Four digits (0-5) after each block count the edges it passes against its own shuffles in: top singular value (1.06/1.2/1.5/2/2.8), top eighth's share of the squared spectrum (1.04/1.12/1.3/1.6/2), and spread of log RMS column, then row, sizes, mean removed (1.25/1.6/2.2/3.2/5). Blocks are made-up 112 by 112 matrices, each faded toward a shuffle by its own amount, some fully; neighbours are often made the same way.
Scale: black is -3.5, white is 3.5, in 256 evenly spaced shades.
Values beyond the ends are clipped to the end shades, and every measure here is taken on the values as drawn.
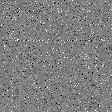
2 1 0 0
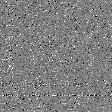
2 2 1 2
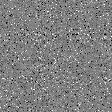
3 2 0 1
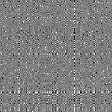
5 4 3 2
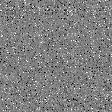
3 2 0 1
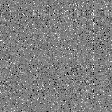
4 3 1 1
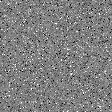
2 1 0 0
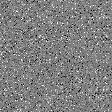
3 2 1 0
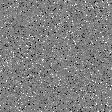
0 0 0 0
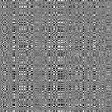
5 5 4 4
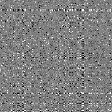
5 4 3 3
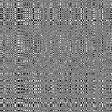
5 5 4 4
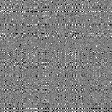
5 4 3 3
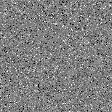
0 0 0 1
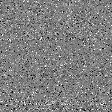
1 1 0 2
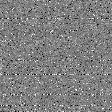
2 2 0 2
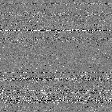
3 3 0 4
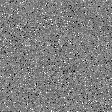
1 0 0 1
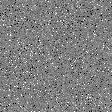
0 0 0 0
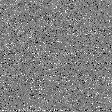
1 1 0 2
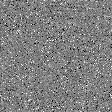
0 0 0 0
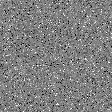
0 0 0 0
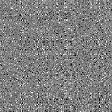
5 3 2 2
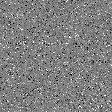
2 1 0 0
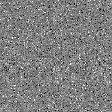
3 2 1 1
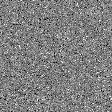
0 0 0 2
